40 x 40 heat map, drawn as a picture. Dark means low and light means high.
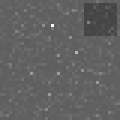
On average the colour sits 40% of the way up the scale. The top right is the ninth with the lowest average. An odd patch, lower than its surroundings, sits in the top right. The halves do not mirror each other. No regular stripes run through it.
